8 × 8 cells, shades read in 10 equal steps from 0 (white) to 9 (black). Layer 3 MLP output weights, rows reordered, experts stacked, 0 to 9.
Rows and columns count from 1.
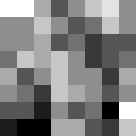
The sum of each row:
20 31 41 34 33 35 44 47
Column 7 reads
1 2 6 6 7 6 9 7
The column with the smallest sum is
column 8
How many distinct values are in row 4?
6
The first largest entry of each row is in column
4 5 6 6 7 3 7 2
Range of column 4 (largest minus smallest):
4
